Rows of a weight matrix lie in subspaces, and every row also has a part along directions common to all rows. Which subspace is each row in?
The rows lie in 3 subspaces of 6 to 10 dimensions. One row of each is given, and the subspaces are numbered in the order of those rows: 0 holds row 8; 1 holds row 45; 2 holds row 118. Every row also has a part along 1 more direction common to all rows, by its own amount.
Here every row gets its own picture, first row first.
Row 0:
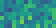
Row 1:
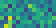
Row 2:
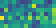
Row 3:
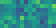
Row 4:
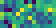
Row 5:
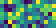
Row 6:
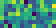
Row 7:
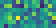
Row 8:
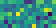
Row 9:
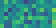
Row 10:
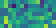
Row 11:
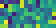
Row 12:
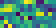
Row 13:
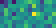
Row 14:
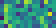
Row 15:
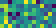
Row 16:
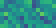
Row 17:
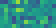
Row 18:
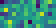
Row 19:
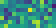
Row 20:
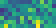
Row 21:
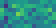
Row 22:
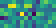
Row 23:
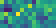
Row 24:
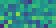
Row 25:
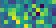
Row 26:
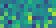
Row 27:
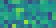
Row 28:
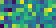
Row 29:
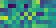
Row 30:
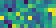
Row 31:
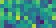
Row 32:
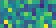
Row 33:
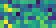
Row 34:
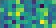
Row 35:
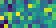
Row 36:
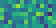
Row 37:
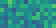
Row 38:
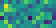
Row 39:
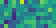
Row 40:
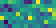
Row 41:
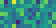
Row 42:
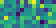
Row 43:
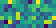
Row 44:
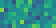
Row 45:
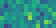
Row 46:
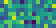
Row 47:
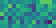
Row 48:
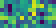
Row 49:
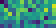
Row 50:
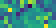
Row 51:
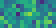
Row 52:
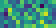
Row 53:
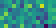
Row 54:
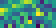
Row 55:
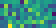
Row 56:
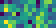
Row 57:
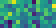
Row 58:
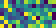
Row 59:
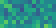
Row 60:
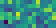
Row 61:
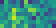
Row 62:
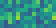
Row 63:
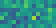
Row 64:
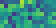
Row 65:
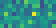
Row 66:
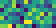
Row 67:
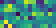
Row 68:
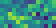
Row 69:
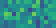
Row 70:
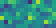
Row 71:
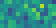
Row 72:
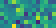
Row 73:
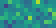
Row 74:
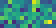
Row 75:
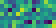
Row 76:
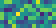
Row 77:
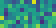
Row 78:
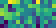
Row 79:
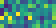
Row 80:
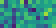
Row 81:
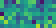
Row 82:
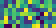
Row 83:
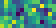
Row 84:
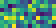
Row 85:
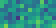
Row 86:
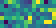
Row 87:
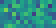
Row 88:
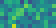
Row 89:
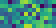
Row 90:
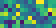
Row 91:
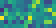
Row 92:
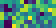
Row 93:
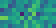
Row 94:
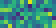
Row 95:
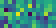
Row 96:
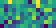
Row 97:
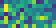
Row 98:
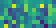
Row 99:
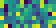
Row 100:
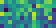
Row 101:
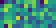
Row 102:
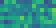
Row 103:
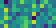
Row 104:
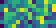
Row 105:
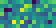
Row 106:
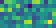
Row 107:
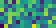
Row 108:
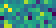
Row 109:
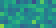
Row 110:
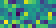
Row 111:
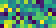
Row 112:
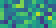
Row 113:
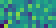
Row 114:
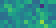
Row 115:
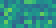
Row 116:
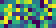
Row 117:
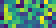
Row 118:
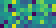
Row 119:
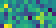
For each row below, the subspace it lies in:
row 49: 2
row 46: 0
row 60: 2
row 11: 2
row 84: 0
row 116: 2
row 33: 0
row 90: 1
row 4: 1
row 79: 1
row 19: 2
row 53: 0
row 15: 0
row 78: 2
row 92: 1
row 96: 1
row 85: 2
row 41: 0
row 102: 1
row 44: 1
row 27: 0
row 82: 1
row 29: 0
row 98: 0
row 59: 2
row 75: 1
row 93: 0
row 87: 2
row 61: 0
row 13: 2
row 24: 1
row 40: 1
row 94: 0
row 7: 2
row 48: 0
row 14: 2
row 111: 1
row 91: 1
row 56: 2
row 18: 2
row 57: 2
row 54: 2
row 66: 1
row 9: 1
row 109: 1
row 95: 1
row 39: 0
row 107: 1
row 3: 0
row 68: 0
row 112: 2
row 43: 1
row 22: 0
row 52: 0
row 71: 0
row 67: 2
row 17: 0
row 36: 2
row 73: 1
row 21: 0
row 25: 0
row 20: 2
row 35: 1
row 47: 1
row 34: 0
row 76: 0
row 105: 1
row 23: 1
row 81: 1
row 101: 2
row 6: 2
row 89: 0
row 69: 2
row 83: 0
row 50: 0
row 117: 2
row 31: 2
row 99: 2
